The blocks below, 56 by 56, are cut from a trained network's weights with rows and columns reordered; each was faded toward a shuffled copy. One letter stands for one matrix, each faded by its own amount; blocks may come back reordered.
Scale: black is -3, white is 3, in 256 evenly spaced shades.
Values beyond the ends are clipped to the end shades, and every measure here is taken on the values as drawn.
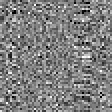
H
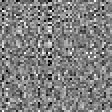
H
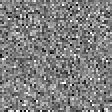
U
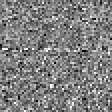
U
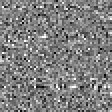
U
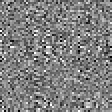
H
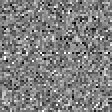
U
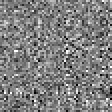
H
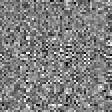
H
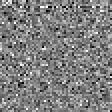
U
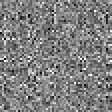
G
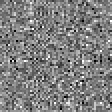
G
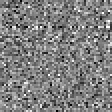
U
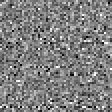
U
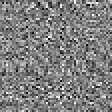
H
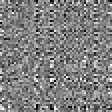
H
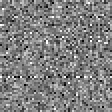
U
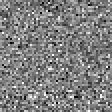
U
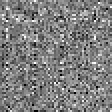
G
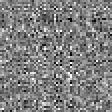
H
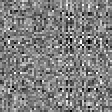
H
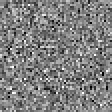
U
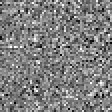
U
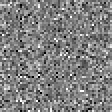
G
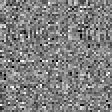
G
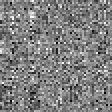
G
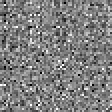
G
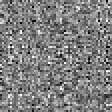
H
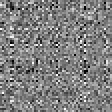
H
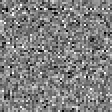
U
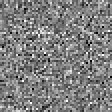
U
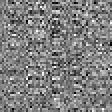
H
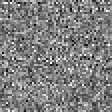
U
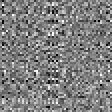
H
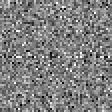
U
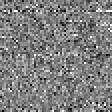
U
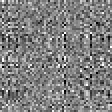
H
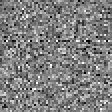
U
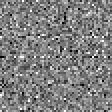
U
